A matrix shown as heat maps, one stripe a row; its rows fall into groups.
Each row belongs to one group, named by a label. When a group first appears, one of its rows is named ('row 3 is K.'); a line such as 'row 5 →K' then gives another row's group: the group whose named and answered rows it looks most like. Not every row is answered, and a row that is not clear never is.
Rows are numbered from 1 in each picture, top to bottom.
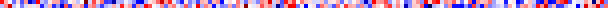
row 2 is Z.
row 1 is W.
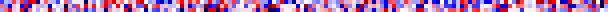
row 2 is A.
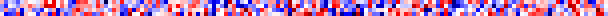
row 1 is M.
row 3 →Z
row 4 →Z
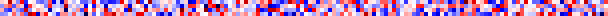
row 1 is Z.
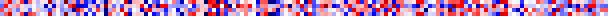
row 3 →M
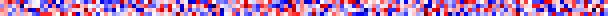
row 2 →Z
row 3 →W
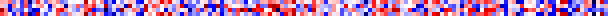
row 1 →W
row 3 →M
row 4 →W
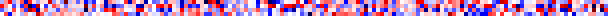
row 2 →W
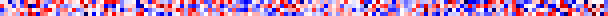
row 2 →W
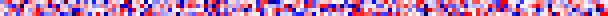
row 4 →M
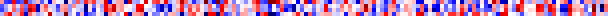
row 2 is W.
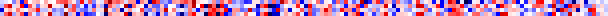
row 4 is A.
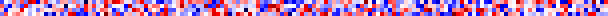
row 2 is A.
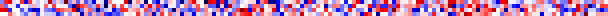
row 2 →M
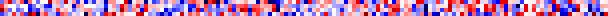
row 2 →M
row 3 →M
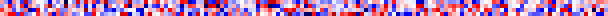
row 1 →A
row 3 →W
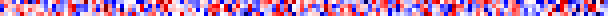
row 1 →W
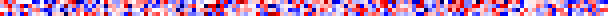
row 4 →A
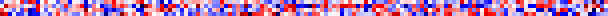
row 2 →Z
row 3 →W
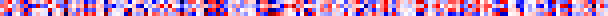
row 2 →W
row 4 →A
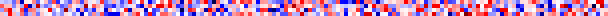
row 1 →Z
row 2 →W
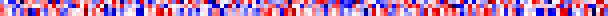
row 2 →M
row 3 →W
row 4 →W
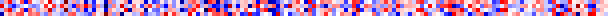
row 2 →M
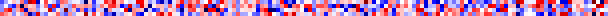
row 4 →W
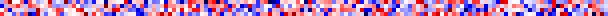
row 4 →W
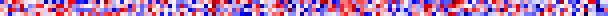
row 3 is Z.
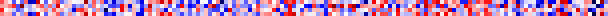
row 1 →W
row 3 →M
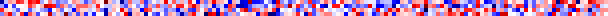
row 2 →M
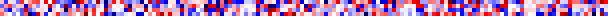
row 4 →W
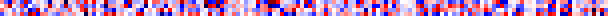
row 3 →W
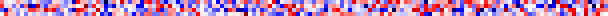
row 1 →M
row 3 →M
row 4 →Z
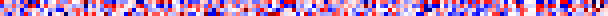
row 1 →W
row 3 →Z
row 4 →A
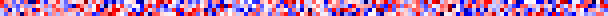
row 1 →W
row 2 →M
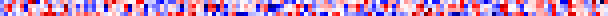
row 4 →M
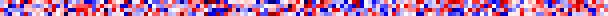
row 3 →M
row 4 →A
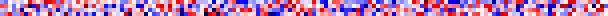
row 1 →M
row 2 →W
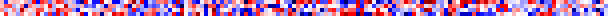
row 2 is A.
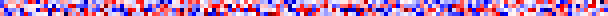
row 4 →A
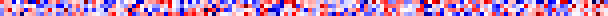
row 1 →W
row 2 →Z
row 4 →Z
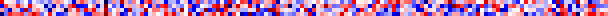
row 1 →M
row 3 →A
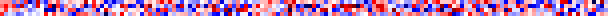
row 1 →W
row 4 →M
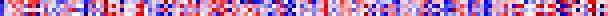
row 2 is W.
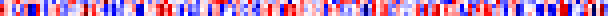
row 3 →W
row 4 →W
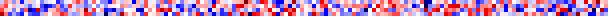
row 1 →Z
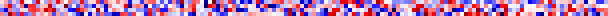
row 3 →M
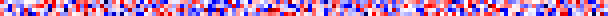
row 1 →M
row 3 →A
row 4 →W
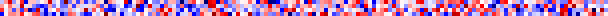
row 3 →W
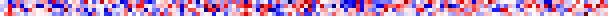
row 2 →Z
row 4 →Z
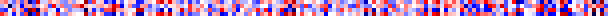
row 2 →Z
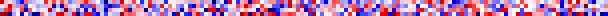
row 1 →M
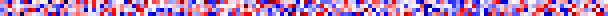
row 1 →A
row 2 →Z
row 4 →Z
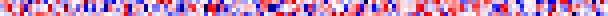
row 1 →W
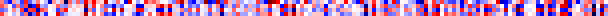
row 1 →A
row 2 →W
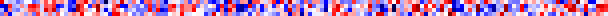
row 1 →M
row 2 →M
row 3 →M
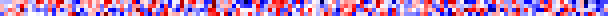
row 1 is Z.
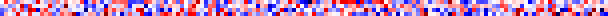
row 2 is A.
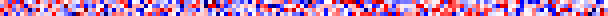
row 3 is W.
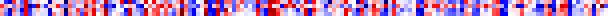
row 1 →A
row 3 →A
